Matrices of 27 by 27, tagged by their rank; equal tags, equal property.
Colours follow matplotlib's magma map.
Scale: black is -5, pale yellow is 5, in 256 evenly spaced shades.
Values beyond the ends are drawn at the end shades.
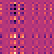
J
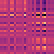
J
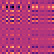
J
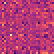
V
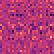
V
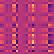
J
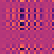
J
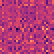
V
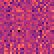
V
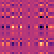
J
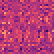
V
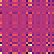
J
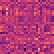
V
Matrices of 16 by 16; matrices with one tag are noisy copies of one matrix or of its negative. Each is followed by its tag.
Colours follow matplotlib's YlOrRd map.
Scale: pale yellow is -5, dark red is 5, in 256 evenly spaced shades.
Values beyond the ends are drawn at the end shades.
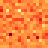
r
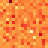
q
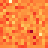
q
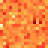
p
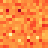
r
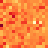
p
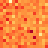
q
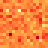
r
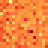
q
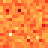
r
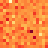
q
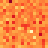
q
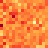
p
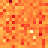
q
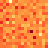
q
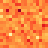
r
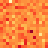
q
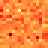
r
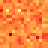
r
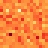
r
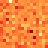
q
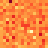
q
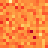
q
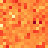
p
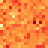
p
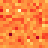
r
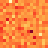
q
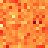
p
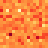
r
